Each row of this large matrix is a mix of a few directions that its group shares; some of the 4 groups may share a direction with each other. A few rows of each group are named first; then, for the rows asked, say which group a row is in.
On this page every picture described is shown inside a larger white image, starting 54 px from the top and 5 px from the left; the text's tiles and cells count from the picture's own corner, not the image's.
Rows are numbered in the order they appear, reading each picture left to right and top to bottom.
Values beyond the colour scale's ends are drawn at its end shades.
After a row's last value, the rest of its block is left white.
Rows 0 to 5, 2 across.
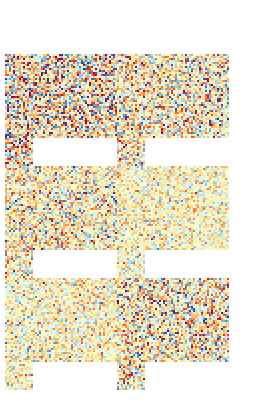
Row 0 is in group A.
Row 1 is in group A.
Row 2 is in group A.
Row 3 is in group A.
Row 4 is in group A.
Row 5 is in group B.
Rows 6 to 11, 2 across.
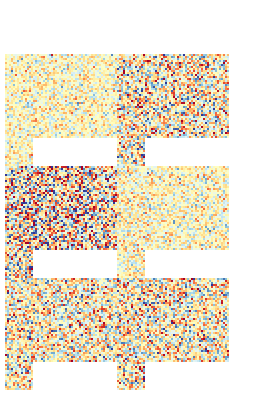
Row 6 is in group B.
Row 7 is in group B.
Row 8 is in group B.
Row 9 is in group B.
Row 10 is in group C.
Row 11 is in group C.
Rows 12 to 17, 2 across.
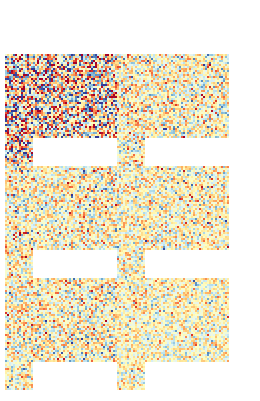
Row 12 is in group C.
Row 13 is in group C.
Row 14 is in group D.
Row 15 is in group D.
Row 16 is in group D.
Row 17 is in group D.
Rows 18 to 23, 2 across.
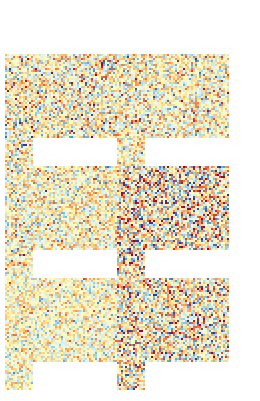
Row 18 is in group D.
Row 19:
D
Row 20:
C
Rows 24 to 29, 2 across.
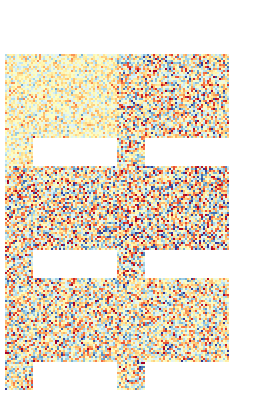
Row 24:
A
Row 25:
B
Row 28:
A
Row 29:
C
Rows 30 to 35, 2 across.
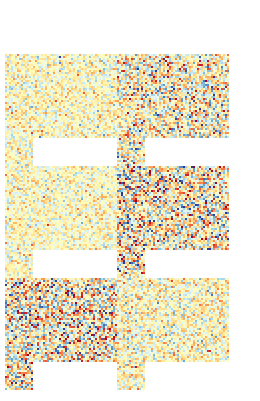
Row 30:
C
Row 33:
C
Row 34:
B
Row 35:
C
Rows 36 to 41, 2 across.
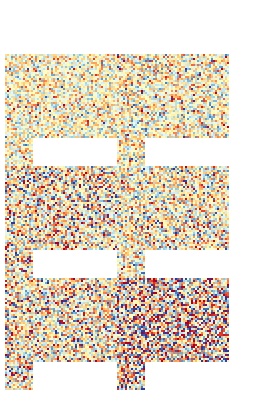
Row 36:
D
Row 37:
C
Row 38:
D
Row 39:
D
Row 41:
B
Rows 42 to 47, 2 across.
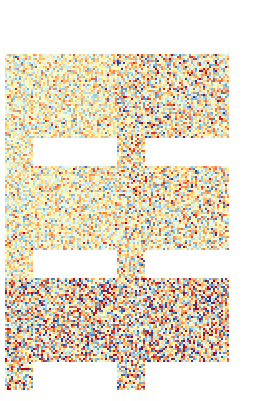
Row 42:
A
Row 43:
A
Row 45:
D
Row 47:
A
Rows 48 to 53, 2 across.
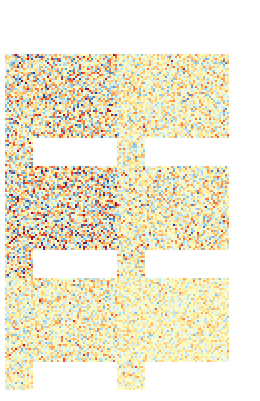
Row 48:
A
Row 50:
D
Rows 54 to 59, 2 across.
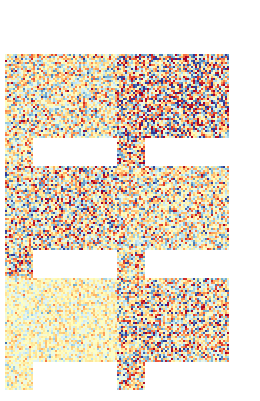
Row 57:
B
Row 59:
A
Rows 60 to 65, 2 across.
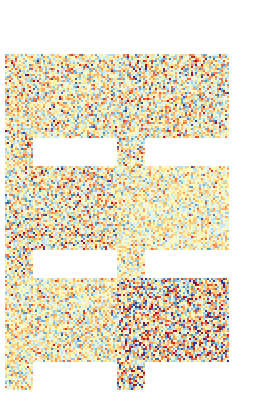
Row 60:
C
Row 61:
D
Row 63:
C
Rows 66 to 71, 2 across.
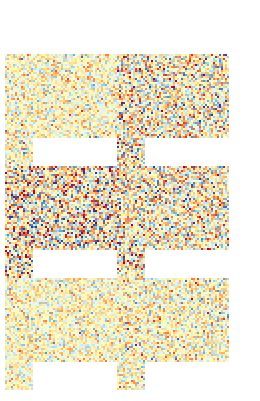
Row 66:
B
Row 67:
D
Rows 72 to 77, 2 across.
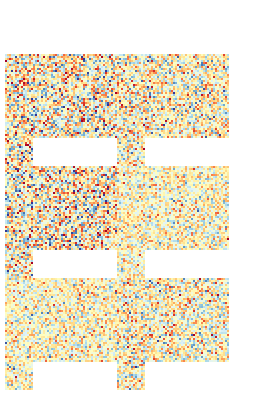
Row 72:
D
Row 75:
B
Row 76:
A
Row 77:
C
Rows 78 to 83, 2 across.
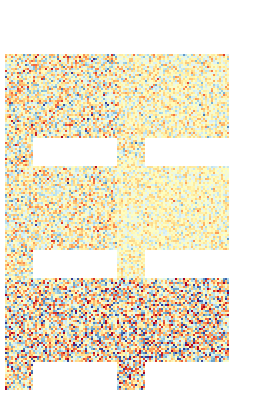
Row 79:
B
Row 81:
B
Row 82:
A
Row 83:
A
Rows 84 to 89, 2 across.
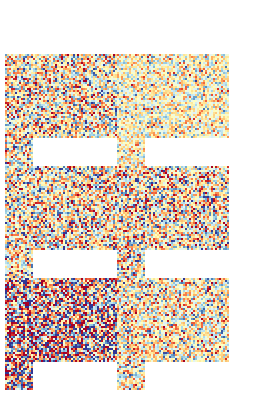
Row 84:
A
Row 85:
A
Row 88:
A
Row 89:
C
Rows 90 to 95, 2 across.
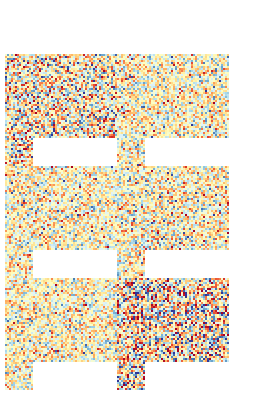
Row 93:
A
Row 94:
A
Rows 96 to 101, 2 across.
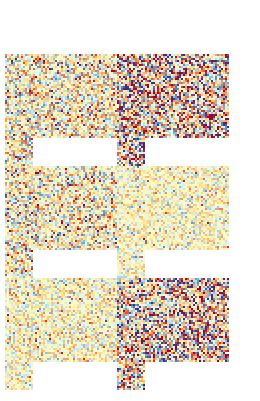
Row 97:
C
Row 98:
B
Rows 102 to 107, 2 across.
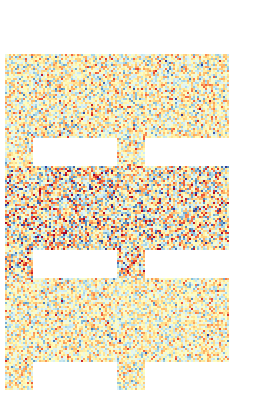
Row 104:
D
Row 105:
A
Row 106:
A
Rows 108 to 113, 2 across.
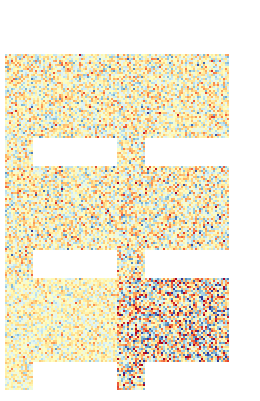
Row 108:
C
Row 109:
C
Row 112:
C
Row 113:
D
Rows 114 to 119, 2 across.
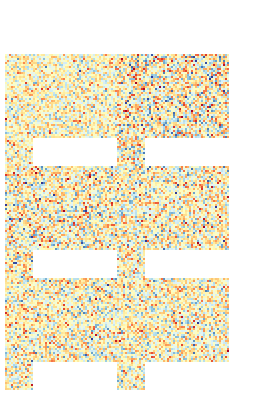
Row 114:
A
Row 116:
B
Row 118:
D
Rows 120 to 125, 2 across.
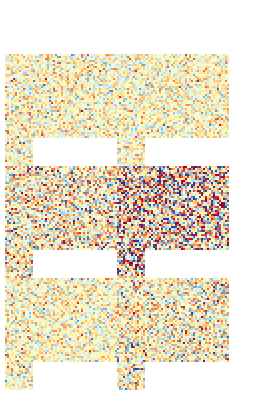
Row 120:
C
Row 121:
A
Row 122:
A
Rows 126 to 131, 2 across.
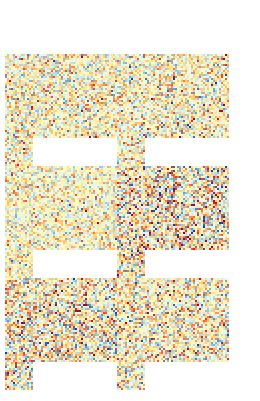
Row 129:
A
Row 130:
A
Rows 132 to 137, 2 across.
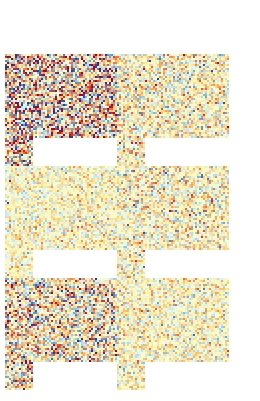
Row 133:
C
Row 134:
D
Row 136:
C
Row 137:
C
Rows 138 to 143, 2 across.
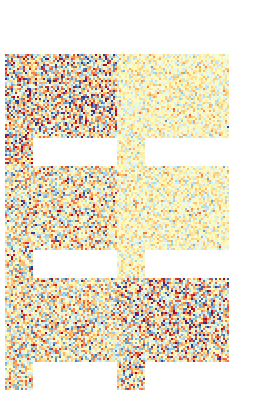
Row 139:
B
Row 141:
B
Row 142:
B
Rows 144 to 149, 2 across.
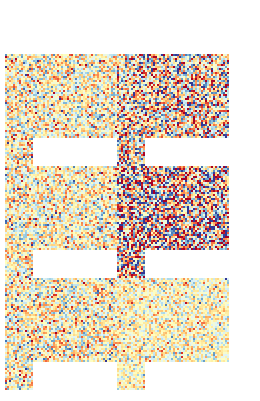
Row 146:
C
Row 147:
D
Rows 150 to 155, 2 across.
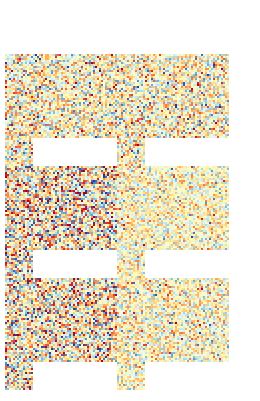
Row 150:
B
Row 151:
D
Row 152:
A
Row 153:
C
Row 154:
A
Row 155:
B
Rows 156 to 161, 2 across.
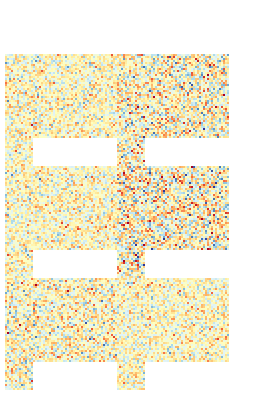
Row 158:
B
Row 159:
C
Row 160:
B
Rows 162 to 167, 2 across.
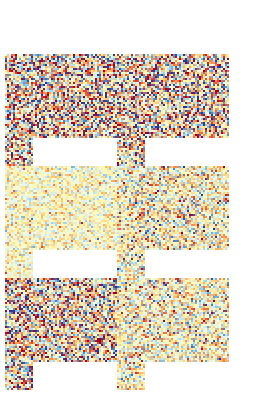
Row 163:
A
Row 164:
C
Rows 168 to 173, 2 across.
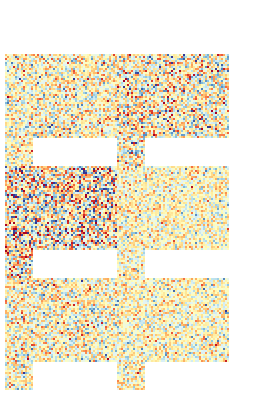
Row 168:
A
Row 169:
C
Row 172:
B
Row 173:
B
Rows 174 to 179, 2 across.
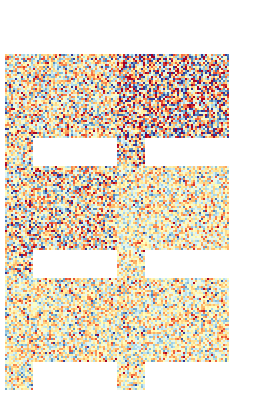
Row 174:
A
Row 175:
A
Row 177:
B
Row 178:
D
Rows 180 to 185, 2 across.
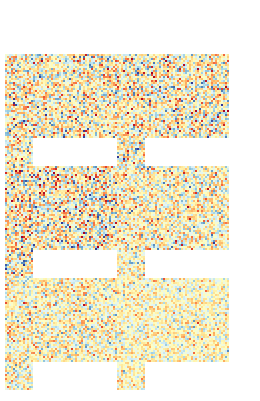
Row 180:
D
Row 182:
B
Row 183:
A
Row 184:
A
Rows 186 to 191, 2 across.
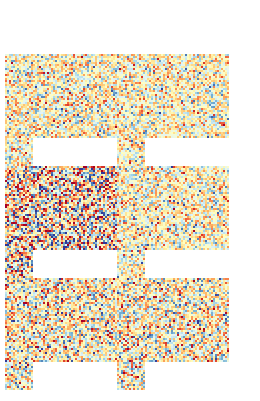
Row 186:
B
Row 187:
C
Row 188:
D
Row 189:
A
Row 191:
B
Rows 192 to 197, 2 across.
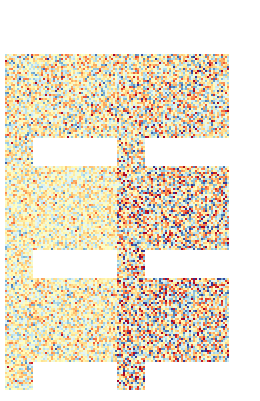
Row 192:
A
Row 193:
A
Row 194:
D
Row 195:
B
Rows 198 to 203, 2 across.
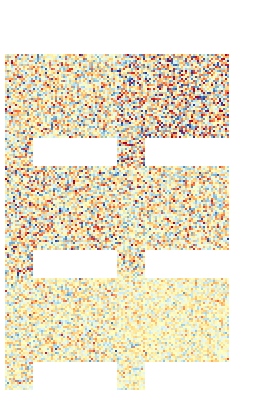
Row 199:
A
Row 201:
B
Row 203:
D
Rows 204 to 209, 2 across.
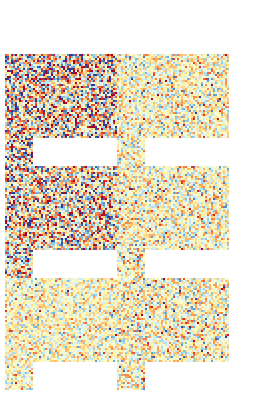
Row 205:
A
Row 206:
C
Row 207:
C
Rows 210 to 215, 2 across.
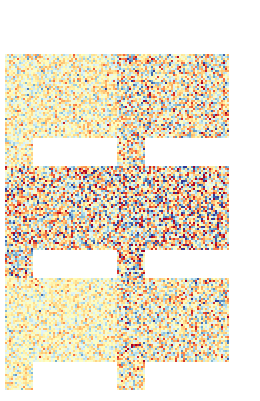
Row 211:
B
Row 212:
D
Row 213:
C
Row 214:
B
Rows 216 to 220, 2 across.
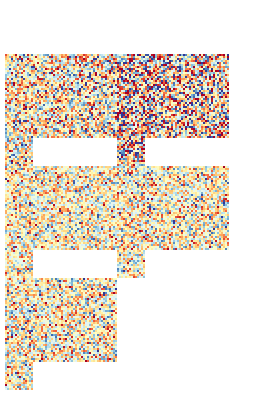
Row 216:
D
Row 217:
B
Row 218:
C
